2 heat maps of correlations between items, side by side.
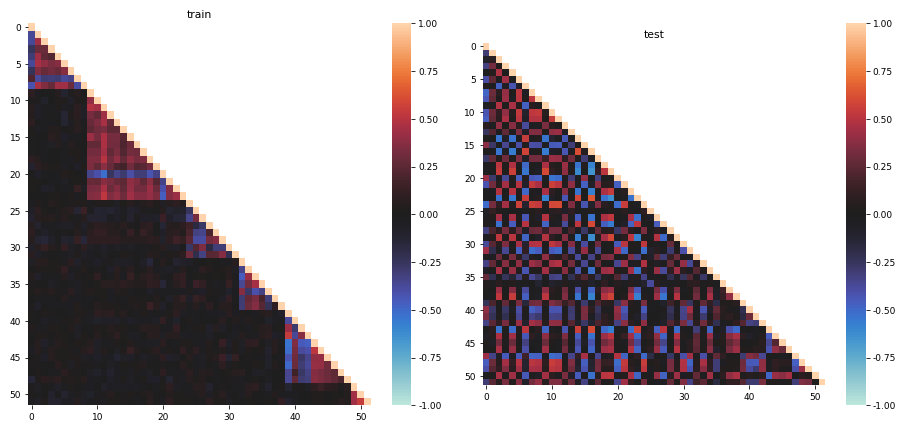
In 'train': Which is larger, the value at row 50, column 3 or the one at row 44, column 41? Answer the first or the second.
the first
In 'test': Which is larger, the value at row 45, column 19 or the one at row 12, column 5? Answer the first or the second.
the first
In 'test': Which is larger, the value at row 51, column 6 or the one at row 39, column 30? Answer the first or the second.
the second
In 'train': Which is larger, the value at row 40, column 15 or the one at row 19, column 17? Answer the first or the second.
the second
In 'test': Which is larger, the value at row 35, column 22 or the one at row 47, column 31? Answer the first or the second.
the second
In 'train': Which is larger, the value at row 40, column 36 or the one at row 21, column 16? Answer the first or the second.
the second
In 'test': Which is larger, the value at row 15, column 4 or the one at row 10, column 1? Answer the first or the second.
the second
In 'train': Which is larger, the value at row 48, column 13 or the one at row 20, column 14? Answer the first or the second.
the first
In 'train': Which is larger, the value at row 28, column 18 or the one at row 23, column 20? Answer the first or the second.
the first
